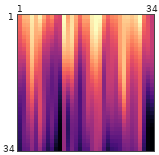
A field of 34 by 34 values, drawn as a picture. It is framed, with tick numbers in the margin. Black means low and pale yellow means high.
Overall the values sit about 50% of the way up the scale. There is an overall slope up to the top. The values follow a bell shape. The grain runs up and down. The top middle is the ninth with the highest average.
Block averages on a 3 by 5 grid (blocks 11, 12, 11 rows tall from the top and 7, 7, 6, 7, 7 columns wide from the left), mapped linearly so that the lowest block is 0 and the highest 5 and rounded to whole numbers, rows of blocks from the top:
5 4 5 5 5 | 3 2 3 3 2 | 1 0 1 1 1
